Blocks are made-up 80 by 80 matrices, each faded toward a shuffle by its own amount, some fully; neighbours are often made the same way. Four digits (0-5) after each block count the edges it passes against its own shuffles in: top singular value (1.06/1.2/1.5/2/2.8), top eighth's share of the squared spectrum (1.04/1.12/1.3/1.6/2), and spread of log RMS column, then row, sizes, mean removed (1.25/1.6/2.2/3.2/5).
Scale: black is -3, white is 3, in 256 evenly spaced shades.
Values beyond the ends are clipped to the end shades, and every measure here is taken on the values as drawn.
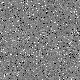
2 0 0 0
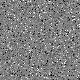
2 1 0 0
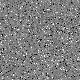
2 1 0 0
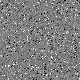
1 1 0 0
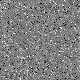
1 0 0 0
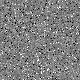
0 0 0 0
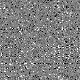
3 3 1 2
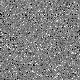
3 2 0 1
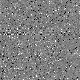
3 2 0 1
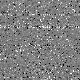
3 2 0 2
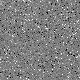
0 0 0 0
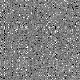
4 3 2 0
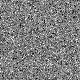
0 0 0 0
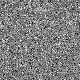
0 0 0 0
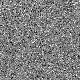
0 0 0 0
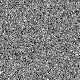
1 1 0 0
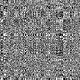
4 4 3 3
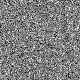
2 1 0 0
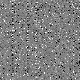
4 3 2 0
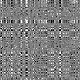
5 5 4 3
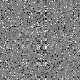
4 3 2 1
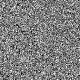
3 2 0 0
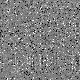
3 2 0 1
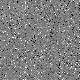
2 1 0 0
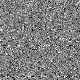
1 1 0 2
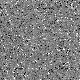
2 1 0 0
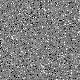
2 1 0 0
